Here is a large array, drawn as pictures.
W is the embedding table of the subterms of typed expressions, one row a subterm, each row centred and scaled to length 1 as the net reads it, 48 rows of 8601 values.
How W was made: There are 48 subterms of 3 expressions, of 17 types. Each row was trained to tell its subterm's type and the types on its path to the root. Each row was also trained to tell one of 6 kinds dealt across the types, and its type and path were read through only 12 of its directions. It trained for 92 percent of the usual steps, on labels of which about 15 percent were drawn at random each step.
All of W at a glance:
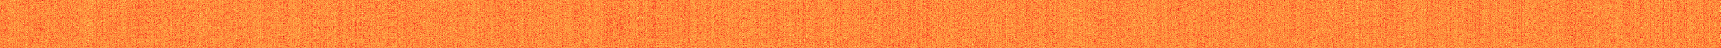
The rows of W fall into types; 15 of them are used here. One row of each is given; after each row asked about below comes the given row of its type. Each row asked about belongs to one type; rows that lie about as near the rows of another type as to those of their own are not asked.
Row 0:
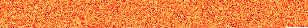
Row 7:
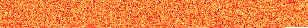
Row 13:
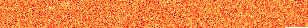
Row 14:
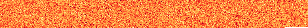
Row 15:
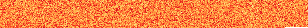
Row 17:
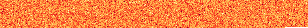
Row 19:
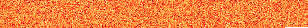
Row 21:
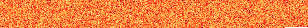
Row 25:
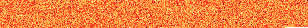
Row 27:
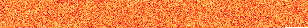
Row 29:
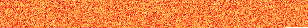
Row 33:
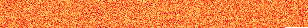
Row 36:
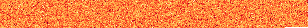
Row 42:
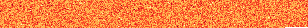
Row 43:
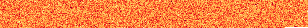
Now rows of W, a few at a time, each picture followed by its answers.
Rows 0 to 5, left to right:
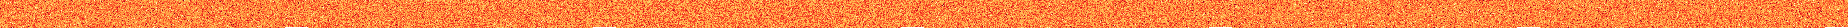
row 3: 19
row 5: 7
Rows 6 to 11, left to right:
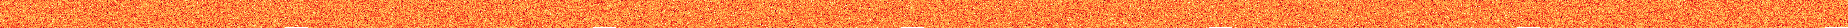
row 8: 29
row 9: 27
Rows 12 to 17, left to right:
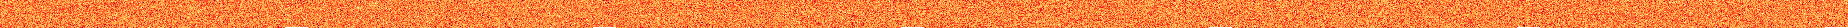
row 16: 0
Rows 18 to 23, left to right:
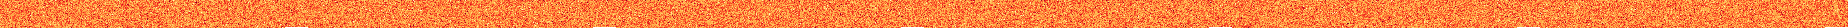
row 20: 21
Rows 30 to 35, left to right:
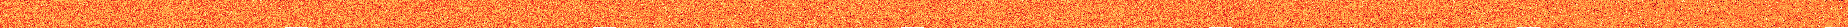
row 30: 42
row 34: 7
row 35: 25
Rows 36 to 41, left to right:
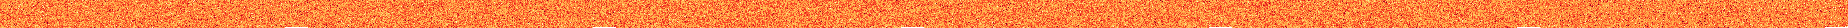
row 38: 42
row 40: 27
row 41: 13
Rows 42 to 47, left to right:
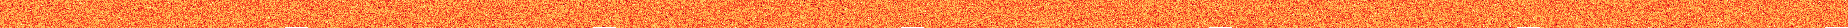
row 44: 21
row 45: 15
